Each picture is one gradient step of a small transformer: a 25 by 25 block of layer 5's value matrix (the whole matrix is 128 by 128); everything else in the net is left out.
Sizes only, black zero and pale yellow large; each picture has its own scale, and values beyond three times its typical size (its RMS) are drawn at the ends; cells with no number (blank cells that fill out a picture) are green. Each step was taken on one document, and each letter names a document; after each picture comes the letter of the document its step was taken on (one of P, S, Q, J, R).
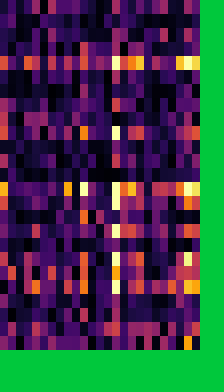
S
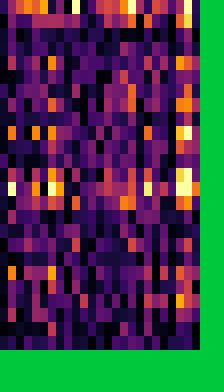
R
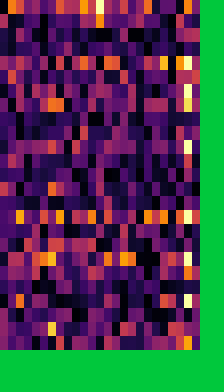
R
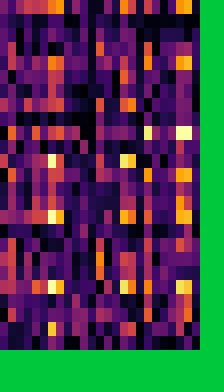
R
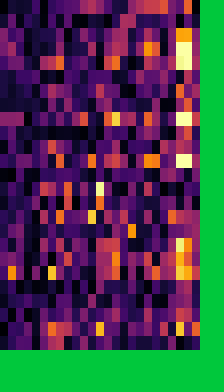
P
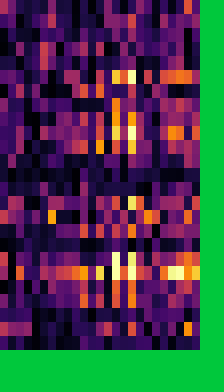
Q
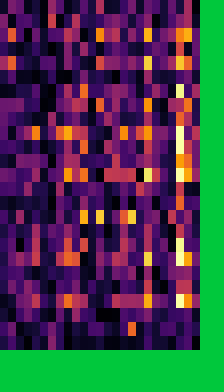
R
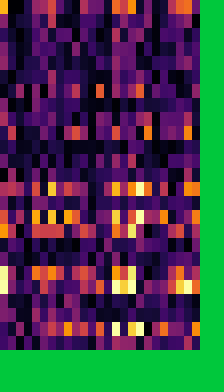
S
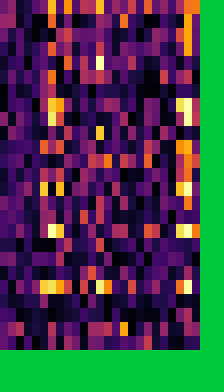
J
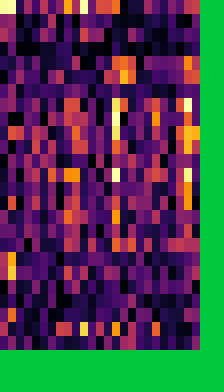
P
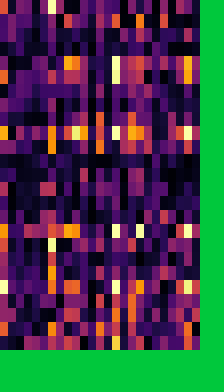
S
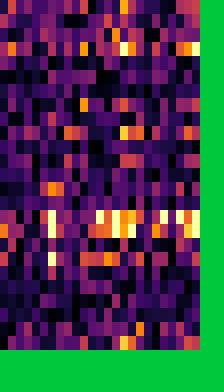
Q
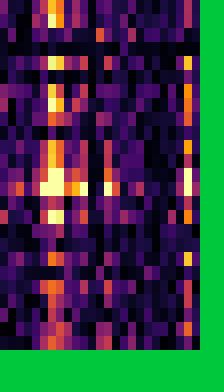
J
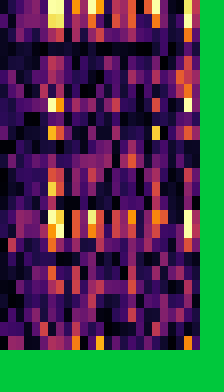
J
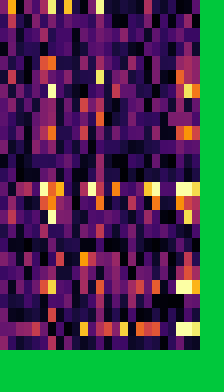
P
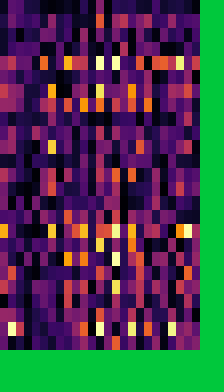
S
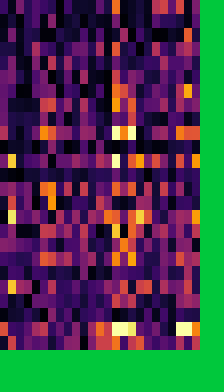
Q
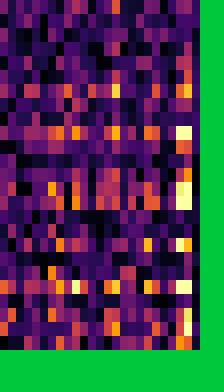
P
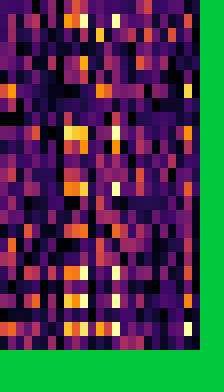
S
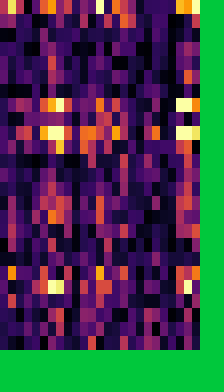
J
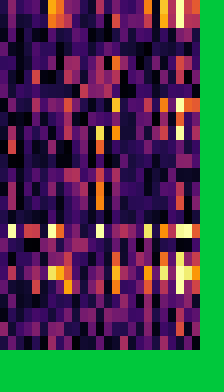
Q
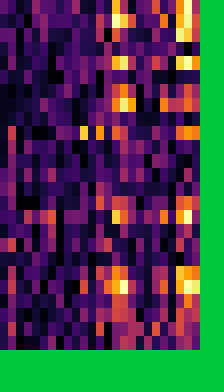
Q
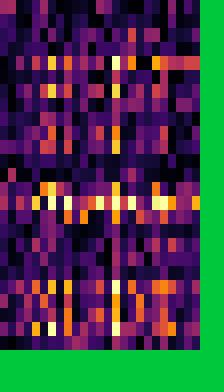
S
